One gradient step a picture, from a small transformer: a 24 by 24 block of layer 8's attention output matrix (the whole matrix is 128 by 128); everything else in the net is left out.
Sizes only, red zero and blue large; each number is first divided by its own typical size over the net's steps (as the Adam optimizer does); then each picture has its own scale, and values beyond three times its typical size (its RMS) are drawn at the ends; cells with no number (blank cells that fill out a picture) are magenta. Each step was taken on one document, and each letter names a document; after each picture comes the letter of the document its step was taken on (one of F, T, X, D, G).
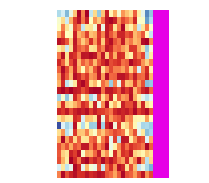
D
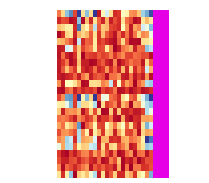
D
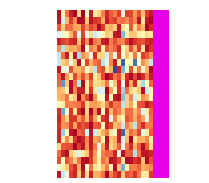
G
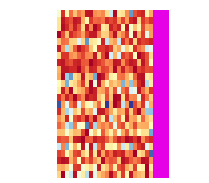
D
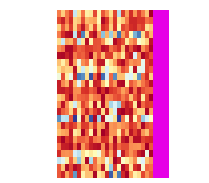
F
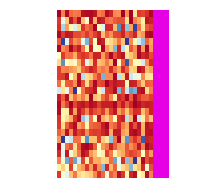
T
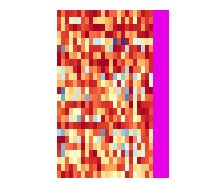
G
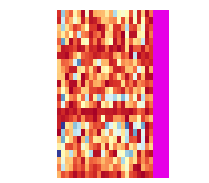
G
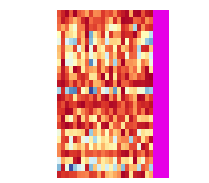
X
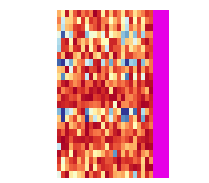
G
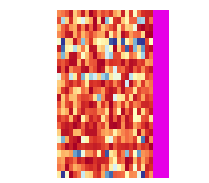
T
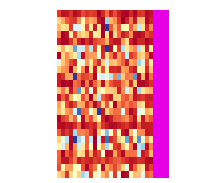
T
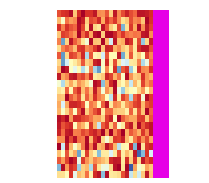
G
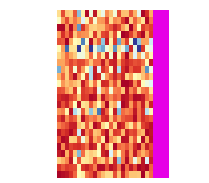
F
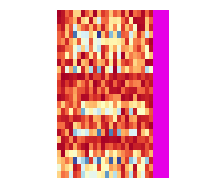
X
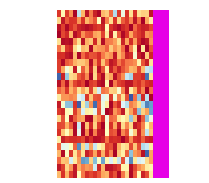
D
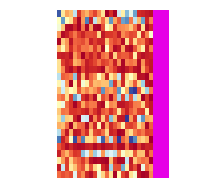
T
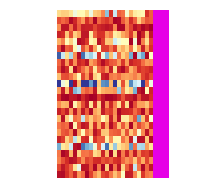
X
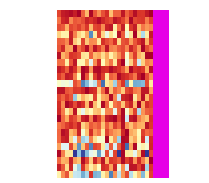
F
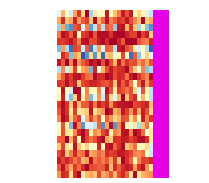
D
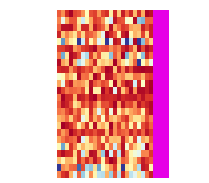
T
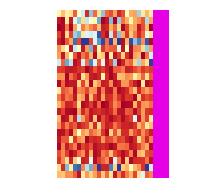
F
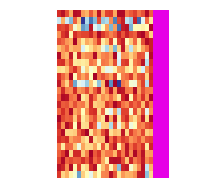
X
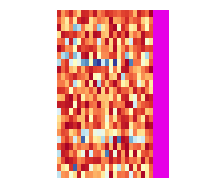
X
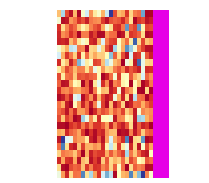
T
